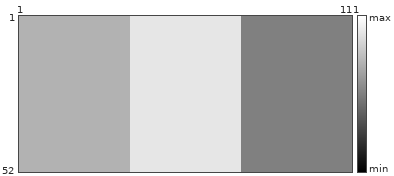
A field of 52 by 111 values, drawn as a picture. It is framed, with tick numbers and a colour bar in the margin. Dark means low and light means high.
The table splits into one row of 3 panels. Panel 1,1: high, flat. Panel 1,2: very high, flat. Panel 1,3: middling, flat.
